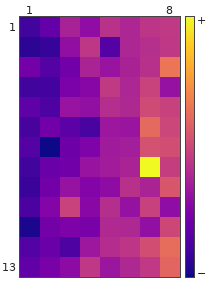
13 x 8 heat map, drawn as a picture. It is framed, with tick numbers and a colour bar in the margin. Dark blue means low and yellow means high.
Odd rows or columns: none. Slope: up to the right. Ninth with the highest average: middle right. Average level on the scale: 30%.
